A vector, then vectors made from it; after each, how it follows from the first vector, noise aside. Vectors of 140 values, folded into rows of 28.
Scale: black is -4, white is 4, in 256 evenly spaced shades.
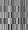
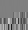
partly zeroed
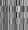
reversed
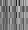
reversed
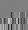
partly zeroed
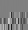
partly zeroed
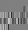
partly zeroed
